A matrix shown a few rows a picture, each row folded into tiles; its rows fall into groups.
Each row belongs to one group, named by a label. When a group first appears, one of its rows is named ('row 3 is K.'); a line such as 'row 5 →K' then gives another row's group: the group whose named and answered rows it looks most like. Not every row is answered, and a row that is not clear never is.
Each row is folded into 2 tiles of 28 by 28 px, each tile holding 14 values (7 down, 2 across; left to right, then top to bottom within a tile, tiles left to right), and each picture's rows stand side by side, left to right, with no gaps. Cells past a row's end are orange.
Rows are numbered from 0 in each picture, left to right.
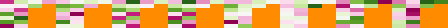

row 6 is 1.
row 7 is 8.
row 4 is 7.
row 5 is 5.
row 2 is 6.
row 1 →6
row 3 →6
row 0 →1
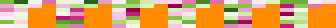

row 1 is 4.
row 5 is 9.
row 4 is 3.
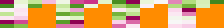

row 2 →3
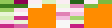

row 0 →3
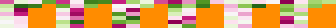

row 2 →1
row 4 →5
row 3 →7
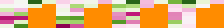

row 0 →7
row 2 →6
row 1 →1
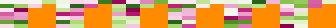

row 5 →9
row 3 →4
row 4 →4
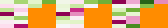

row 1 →8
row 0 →8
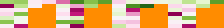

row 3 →8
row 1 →8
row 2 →5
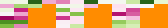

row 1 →7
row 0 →4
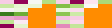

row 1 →3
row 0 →3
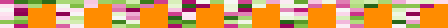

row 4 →1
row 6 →5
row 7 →6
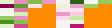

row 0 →4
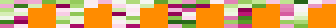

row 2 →8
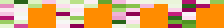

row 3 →9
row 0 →4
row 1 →8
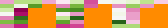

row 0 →1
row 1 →6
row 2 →4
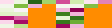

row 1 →1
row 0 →7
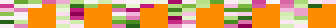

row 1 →5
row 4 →6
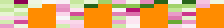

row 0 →3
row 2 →5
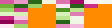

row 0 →7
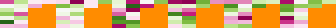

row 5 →7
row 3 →1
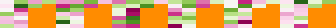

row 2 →1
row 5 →8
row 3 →9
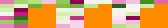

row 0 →1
